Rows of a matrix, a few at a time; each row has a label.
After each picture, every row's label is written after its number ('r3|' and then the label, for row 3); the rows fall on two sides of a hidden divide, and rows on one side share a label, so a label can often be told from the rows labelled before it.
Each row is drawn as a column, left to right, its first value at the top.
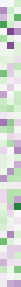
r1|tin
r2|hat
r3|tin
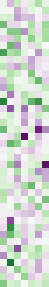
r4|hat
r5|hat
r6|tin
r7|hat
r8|hat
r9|hat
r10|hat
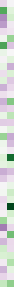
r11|hat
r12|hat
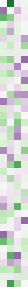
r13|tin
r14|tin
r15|hat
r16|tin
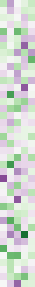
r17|hat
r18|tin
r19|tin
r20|hat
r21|tin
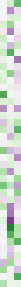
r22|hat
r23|hat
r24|tin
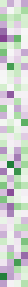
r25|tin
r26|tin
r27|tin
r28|hat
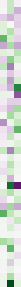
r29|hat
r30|hat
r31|tin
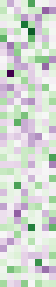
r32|hat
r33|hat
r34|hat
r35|hat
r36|hat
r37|hat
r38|tin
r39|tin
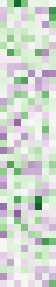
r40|tin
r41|hat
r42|hat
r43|hat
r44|hat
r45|hat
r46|tin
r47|hat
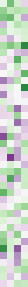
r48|hat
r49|tin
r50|hat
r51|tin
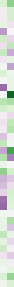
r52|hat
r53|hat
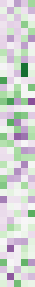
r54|hat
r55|tin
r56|hat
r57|hat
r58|tin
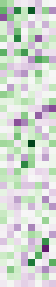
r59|hat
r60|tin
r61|hat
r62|hat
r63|hat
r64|tin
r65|tin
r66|tin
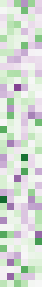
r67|hat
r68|hat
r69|hat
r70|hat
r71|tin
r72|tin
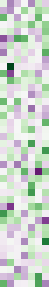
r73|tin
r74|tin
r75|hat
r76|hat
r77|hat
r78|hat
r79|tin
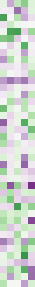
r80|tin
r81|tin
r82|tin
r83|tin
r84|tin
